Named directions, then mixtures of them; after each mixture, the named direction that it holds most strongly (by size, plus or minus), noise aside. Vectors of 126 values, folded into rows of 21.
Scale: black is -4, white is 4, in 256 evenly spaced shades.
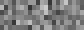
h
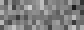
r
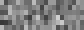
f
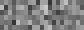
h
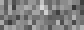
r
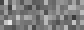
r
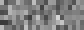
f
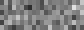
r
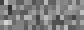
f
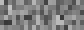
f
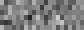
f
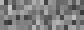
r
